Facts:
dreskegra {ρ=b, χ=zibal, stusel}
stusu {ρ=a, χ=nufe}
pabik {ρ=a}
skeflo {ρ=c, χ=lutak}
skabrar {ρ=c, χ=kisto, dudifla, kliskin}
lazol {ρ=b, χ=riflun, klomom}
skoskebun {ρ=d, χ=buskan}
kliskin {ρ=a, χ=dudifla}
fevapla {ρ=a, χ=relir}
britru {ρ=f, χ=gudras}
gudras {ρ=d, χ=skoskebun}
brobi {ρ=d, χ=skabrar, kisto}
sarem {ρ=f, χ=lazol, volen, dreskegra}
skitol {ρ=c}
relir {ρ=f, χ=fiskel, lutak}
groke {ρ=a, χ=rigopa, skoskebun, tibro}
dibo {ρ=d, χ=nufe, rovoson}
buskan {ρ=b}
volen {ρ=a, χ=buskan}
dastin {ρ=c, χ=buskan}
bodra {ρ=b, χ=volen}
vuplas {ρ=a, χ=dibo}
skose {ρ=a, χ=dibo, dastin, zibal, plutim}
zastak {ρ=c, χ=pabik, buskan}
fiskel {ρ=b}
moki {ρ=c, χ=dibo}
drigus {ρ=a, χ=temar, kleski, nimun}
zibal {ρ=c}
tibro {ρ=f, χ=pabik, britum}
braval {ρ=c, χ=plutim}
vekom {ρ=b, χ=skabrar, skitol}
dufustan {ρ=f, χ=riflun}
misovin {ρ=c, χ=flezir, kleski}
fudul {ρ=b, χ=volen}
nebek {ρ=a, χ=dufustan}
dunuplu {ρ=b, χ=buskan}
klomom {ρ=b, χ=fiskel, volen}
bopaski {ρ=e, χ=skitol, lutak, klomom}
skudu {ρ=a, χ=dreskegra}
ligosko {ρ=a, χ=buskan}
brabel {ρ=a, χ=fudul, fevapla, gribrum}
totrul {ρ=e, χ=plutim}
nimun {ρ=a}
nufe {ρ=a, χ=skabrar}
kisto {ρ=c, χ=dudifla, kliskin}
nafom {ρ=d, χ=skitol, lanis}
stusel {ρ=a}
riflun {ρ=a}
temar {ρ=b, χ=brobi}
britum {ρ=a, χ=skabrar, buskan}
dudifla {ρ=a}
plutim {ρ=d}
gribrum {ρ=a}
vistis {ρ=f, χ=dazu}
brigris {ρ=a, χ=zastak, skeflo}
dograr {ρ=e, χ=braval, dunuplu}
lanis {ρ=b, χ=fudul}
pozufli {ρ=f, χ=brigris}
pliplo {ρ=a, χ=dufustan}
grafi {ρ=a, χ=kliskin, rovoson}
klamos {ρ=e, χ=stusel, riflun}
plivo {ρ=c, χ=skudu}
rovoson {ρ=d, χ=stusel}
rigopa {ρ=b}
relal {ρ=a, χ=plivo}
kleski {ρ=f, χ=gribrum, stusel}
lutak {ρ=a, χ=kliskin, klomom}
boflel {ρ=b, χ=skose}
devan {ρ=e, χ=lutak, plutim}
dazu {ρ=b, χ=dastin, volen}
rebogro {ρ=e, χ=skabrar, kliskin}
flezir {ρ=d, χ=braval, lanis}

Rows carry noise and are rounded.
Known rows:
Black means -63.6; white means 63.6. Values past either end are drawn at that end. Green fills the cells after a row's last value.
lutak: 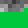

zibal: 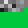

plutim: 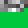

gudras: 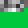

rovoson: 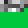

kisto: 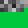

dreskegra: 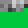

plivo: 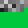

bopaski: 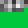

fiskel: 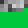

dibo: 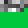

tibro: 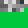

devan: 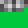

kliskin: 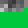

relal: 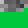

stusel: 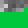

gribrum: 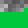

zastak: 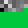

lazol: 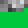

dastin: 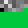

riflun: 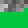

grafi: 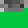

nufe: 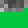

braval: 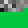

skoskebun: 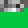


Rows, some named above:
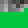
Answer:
pabik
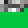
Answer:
rovoson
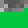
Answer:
nimun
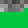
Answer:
fevapla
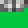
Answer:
klamos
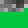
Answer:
groke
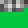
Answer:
devan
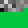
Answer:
braval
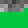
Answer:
lutak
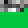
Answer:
brobi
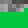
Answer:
volen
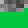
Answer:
skose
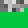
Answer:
vistis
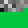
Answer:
braval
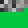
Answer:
skitol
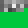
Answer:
dunuplu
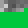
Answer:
stusel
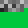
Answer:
misovin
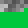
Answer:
riflun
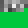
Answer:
rigopa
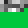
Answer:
rovoson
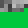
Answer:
temar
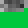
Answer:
vuplas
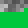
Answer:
riflun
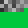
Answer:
skeflo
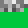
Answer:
kleski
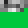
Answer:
flezir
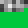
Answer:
dograr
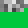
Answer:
sarem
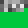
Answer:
buskan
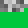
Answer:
pozufli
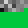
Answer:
braval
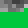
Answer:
brigris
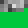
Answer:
klomom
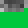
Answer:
stusu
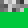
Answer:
britru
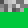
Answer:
relir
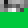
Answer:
nafom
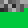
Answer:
moki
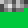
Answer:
totrul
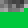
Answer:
britum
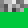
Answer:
sarem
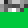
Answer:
rovoson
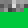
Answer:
boflel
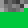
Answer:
brabel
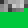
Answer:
fiskel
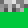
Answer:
dufustan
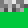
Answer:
kleski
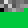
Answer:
dastin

